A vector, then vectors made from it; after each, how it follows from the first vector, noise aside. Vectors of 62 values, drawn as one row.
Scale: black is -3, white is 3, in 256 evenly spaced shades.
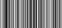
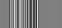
partly zeroed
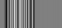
partly zeroed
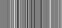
partly zeroed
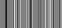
partly zeroed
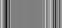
partly zeroed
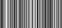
negated
